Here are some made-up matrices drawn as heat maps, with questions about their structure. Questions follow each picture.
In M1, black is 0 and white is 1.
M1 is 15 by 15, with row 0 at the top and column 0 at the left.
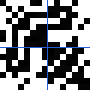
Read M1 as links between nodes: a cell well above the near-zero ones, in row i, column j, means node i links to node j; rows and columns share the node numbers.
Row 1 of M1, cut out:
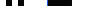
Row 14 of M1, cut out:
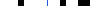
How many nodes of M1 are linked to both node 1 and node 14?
7
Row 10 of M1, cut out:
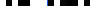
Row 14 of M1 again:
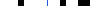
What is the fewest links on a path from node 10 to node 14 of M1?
2
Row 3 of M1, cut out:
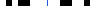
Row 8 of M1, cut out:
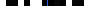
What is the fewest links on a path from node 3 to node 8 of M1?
1
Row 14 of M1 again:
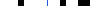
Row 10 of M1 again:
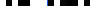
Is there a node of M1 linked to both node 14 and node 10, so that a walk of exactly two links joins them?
yes
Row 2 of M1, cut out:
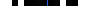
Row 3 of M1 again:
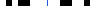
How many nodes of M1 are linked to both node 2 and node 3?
2
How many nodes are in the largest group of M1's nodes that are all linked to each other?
5
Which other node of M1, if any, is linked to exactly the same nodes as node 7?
node 2
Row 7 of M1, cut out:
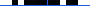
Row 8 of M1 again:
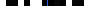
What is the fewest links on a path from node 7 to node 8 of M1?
2
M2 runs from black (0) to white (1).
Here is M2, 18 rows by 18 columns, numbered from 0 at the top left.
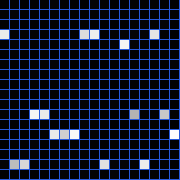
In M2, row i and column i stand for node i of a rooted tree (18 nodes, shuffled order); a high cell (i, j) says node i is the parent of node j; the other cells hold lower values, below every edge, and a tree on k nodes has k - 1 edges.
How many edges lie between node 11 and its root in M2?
0
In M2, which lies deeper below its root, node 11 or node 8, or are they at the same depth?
node 8
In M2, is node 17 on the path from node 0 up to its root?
no
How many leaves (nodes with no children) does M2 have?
13
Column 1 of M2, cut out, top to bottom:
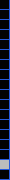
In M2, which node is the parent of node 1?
16
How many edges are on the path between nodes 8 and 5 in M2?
4
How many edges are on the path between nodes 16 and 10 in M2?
1
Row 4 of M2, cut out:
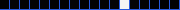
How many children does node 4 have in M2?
1
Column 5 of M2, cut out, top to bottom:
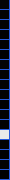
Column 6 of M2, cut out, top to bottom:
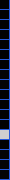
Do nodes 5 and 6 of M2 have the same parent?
yes
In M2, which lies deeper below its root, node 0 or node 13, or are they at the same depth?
node 0
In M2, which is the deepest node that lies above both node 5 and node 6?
13
